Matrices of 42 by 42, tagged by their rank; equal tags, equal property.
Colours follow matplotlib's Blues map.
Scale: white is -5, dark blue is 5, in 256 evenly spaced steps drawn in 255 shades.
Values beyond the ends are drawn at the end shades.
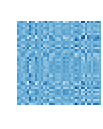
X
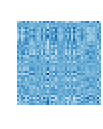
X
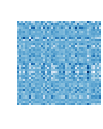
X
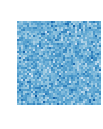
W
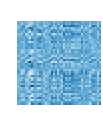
X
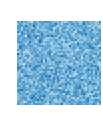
W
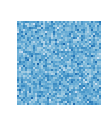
W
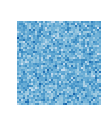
W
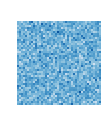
W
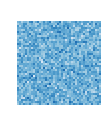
W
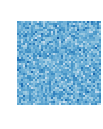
W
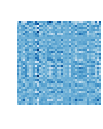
X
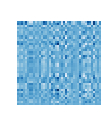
X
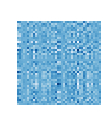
X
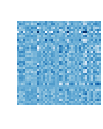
X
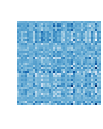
X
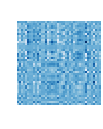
X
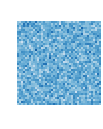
W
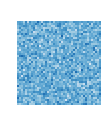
W
